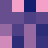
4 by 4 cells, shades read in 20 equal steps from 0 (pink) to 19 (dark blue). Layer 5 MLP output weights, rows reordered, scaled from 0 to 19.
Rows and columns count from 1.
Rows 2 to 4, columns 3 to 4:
14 13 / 8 17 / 8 16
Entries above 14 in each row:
1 0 1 2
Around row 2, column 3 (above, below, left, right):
19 8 12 13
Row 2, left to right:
12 12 14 13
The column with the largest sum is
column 3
